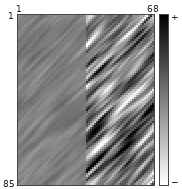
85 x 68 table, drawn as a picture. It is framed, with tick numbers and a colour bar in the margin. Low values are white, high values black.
Mirror symmetry: none. Histogram: heavy tails on both sides. Grain: diagonal, up to the right. Slope: none. Average level on the scale: 50%. Seam: vertical, 50% of the way across, the left part calmer.
